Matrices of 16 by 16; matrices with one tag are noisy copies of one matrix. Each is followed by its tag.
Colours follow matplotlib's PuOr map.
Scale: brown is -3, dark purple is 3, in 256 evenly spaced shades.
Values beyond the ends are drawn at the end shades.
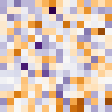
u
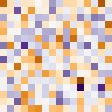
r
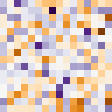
u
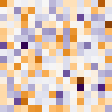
r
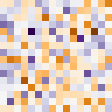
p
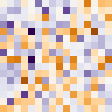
p
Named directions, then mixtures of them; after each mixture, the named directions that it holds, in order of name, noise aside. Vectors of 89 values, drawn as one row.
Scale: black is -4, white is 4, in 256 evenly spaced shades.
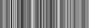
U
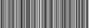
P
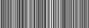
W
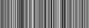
P, U, W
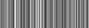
P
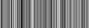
P, U, W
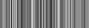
U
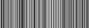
P, W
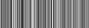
U, W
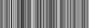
U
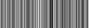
P, W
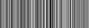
U, W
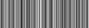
P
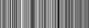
U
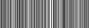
W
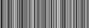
P, U, W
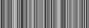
P, U, W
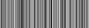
P, U, W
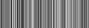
U, W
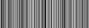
P, W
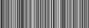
U, W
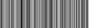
P, U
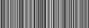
W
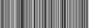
P, U, W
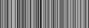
P, U, W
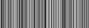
P, W
